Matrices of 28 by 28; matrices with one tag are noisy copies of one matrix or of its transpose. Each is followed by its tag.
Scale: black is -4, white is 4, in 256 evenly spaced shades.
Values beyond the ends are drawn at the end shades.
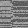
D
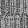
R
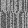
D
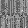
R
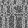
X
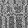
X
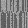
D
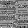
R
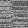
D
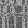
X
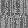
R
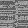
R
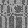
X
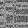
X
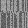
D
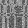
X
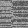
D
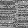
R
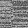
D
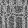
X
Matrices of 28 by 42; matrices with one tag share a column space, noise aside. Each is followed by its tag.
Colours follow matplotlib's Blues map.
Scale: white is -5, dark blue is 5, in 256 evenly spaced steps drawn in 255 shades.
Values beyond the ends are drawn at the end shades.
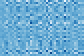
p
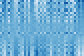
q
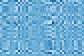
p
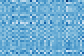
p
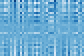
q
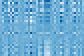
q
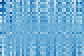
q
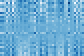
q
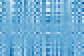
q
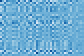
p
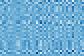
p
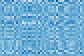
p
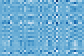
p
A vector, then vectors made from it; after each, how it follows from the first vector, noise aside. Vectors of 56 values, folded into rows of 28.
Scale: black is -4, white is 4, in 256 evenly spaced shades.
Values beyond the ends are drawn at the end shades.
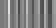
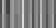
wrapped around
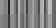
negated
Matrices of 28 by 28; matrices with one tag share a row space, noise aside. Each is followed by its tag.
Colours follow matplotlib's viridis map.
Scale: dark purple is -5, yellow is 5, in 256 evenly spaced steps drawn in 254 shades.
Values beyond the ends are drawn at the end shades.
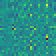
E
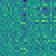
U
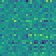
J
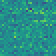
J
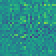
U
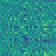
U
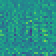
J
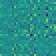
E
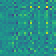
E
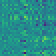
U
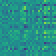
U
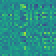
U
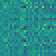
U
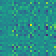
E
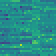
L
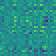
J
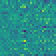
U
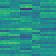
L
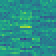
L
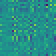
E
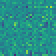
J
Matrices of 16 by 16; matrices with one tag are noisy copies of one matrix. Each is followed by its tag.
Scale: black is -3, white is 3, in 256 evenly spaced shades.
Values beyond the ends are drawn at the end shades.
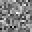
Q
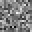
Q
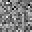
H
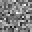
Q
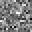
Q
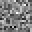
Q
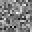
Q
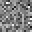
H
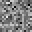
H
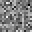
H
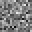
Q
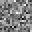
Q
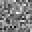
Q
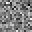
H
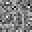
H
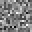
Q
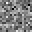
H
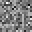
H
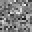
Q
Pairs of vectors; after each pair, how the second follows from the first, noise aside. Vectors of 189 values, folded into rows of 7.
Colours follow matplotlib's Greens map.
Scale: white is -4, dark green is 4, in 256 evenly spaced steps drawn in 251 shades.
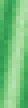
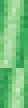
wrapped around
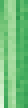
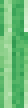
wrapped around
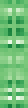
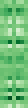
negated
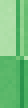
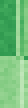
negated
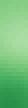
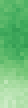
negated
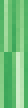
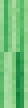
negated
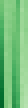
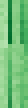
wrapped around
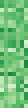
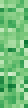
negated
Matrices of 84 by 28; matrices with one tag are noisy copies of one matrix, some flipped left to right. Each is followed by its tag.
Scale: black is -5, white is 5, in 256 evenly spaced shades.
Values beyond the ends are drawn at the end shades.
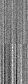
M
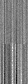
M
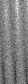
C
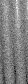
C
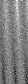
C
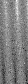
C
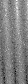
C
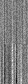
M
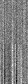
M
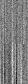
M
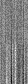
M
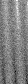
C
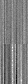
M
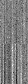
M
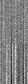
M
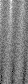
C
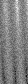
C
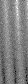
C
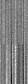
M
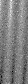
C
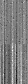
M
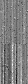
M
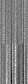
M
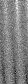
C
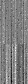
M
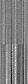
M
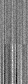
M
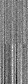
M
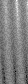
C
